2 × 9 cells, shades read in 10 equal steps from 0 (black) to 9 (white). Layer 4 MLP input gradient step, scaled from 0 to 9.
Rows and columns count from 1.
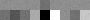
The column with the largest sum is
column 6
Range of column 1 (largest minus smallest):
1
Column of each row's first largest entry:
1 6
